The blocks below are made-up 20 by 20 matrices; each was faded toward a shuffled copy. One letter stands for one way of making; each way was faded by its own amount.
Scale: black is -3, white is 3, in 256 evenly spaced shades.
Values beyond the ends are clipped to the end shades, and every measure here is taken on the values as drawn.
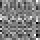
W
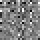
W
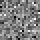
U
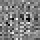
W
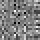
W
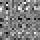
W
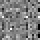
W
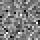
U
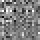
W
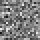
U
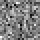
U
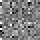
W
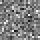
U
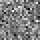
U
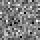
U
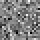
U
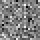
U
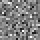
U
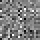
W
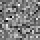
U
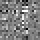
W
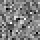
U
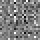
W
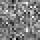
U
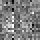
W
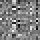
W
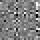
W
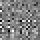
W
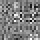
W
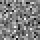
U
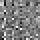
W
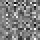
W
